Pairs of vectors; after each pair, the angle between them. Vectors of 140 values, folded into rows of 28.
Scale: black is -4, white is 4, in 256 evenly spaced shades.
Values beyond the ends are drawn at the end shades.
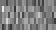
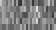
partly aligned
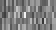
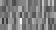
orthogonal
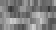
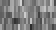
partly opposed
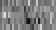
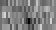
nearly parallel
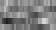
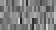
orthogonal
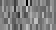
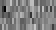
orthogonal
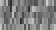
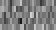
partly aligned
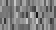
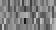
partly opposed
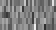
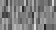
nearly parallel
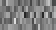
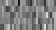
partly aligned
